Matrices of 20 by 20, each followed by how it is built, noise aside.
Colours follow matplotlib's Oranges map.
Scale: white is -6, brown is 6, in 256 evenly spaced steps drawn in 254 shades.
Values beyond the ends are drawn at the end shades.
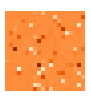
sparse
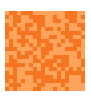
noise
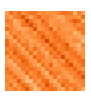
Toeplitz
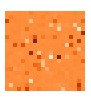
sparse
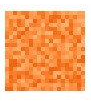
noise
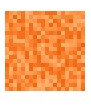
noise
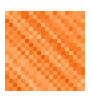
Toeplitz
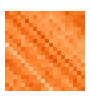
Toeplitz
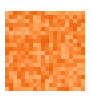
noise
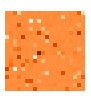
sparse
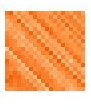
Toeplitz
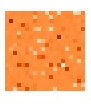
sparse
